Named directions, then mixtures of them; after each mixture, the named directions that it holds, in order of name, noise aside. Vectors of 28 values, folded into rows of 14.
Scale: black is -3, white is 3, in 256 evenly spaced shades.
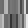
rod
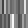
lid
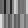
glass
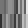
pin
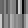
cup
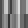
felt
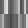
felt, rod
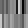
cup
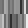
rod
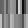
cup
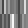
lid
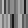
lid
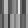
cup, felt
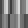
felt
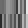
pin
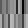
cup
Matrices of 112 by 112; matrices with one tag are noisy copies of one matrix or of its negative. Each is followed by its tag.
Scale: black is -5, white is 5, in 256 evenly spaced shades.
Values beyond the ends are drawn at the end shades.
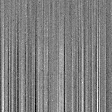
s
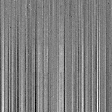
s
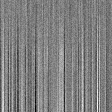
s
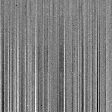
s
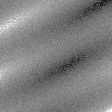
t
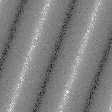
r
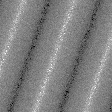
r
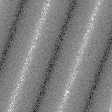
r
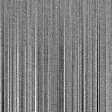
s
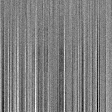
s
